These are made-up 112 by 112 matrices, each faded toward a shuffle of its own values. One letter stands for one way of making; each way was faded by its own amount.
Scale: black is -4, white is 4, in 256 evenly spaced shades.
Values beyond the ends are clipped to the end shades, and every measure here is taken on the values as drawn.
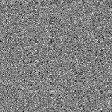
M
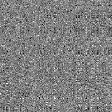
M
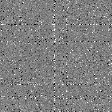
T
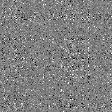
T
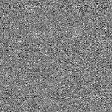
M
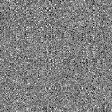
M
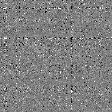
T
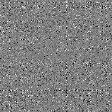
T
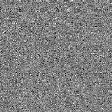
M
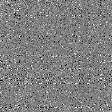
T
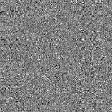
M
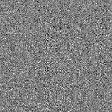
M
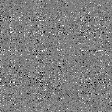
T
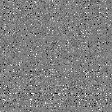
T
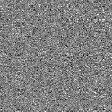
M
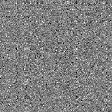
M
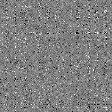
T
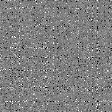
T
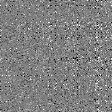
T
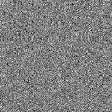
M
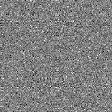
M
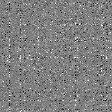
T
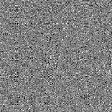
M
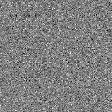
M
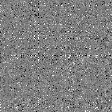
T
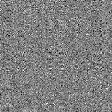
M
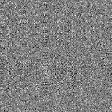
M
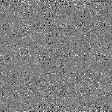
T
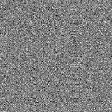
M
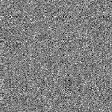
M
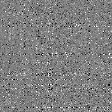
T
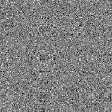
M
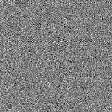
M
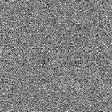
M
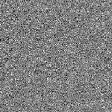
M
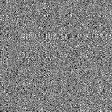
M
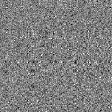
M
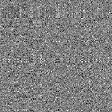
M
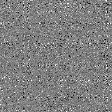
T
